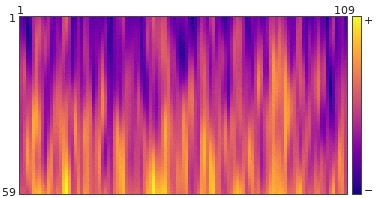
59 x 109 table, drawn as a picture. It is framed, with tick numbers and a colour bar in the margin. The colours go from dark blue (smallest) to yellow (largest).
Ninth with the lowest average: top left. Slope: up to the bottom. Grain: streaks running down.
